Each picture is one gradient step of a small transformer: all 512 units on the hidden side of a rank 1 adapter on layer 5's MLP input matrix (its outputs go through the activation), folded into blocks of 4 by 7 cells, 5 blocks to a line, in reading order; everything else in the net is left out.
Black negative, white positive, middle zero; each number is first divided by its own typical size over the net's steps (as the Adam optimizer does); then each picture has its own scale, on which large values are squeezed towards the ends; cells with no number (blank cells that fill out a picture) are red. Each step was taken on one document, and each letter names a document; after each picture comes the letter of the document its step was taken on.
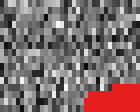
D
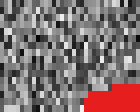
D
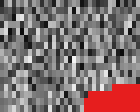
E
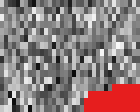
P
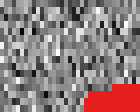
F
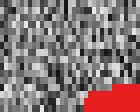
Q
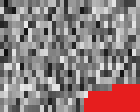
Q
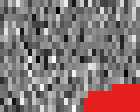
P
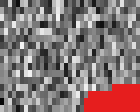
P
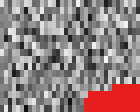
E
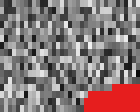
Q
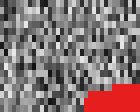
Q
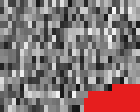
D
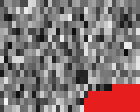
D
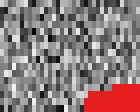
E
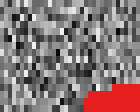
E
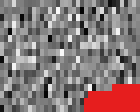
F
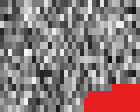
Q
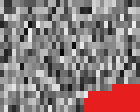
Q
